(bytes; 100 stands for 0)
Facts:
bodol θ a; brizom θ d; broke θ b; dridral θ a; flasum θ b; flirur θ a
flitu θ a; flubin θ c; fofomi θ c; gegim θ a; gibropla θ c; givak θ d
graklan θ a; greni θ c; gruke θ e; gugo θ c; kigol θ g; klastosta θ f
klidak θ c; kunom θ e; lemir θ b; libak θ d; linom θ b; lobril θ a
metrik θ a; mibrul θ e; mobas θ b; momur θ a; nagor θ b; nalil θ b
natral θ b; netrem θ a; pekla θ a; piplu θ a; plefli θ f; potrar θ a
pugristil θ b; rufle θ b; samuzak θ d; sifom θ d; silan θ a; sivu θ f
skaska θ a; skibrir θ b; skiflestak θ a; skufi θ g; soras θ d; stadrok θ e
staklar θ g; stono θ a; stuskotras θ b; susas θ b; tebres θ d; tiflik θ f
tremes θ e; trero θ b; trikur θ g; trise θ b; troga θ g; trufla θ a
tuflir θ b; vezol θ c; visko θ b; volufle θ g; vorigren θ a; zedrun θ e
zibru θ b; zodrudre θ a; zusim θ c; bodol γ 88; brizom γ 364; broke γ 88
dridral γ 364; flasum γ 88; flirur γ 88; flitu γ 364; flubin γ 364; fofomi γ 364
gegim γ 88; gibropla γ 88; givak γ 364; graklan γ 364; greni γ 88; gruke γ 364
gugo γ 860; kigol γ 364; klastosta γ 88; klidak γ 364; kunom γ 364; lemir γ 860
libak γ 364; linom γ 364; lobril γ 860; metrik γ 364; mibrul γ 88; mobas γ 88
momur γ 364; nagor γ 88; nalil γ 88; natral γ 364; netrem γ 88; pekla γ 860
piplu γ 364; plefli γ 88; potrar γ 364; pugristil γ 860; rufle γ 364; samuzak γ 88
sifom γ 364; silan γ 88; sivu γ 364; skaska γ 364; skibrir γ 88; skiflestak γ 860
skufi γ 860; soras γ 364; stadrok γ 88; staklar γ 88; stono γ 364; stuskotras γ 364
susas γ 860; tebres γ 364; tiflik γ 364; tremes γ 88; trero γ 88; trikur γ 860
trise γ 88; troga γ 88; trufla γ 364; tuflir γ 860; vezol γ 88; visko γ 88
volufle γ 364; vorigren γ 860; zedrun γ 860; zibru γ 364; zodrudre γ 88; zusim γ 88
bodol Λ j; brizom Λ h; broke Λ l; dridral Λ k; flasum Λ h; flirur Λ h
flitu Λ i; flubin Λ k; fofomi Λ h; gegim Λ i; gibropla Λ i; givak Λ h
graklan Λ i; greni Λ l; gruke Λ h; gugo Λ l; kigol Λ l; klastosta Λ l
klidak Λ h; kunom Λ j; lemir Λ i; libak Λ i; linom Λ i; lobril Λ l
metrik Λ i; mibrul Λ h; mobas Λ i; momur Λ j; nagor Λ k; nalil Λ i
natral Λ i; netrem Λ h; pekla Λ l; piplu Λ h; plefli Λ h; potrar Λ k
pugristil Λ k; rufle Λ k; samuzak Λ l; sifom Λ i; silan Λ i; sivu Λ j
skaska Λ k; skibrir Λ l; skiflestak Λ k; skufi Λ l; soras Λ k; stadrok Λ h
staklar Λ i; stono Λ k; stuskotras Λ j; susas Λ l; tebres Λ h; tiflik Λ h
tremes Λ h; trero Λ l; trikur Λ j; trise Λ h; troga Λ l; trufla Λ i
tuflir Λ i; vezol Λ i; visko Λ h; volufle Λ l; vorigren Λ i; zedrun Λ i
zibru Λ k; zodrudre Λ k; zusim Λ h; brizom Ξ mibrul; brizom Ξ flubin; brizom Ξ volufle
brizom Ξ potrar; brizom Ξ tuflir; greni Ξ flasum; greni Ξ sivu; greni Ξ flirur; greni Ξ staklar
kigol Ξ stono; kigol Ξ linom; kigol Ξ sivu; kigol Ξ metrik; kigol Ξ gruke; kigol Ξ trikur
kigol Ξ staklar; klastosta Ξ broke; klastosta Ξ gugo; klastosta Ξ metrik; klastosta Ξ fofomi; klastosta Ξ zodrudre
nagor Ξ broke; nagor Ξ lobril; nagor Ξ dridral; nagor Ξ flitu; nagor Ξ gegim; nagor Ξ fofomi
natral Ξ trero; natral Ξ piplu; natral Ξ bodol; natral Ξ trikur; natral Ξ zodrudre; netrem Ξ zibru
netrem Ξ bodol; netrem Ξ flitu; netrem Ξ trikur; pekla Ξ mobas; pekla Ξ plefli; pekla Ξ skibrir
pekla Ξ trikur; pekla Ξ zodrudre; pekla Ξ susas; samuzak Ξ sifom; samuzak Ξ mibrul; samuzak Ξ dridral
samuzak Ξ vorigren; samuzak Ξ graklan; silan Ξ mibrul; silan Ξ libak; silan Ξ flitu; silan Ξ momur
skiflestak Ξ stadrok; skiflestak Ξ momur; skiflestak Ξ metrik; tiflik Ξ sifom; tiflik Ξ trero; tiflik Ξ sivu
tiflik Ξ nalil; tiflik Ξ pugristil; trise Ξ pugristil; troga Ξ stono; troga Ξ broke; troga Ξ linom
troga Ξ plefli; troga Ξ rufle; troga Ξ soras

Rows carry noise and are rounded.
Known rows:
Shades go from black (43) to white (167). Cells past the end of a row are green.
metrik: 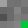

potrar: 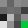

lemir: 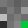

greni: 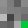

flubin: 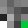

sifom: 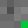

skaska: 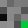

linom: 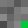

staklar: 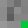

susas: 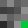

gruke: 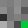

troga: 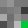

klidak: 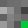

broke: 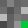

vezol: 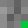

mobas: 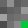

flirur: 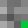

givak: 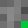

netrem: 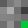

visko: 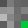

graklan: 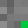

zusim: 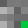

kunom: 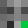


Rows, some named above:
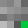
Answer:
stadrok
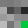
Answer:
volufle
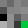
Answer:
dridral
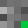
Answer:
klidak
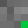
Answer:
sifom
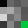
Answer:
trise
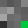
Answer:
tiflik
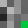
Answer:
skiflestak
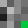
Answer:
skiflestak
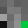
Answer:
natral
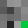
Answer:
bodol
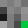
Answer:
zodrudre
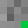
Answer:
staklar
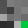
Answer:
stuskotras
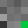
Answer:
lemir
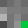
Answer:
samuzak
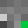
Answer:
samuzak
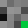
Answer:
skaska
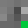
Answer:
plefli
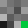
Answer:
klastosta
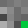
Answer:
fofomi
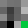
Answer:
sivu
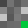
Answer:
nalil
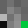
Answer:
natral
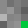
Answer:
silan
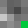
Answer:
tuflir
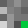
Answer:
mibrul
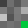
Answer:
nalil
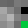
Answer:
brizom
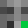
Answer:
kunom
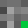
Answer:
nagor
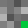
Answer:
flasum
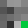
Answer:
trikur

